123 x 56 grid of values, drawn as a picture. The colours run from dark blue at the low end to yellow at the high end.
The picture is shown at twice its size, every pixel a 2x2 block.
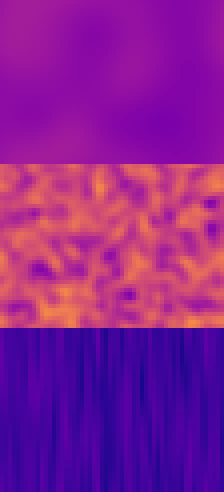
The table splits into 3 rows of 1 panel. Panel 1,1: low, smooth, faint in contrast. Panel 2,1: middling, blotchy. Panel 3,1: very low, streaked downward, faint in contrast.
